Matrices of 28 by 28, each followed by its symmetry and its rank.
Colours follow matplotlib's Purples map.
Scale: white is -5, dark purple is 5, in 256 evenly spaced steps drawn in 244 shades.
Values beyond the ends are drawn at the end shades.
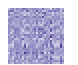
neither, rank five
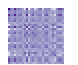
symmetric, rank two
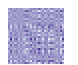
antisymmetric, rank two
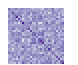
symmetric, rank five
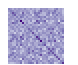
symmetric, rank five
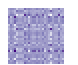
antisymmetric, rank two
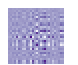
antisymmetric, rank two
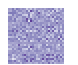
neither, rank five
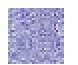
neither, rank five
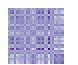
symmetric, rank two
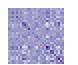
symmetric, rank five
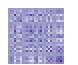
symmetric, rank two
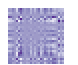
antisymmetric, rank two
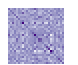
symmetric, rank five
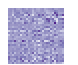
neither, rank five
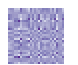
antisymmetric, rank two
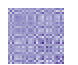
symmetric, rank two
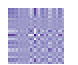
symmetric, rank two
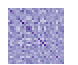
symmetric, rank five
